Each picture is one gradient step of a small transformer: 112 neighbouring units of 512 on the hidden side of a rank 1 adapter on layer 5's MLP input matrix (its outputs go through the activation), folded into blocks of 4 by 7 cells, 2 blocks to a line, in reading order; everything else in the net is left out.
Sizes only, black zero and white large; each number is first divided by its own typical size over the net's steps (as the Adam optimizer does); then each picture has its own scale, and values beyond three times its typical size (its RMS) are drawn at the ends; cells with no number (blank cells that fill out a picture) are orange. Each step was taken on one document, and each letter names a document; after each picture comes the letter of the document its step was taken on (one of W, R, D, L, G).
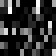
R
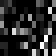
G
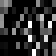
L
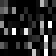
G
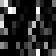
R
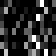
L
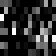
G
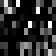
R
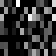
L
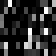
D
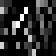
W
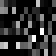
G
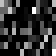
R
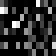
W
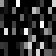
R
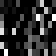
L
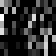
L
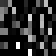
W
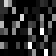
G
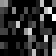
L
